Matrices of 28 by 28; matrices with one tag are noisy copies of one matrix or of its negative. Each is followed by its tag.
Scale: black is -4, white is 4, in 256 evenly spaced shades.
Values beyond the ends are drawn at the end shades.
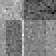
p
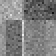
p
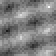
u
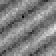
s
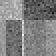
p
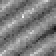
s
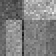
p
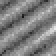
s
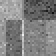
p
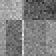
p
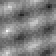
u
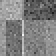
p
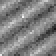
s
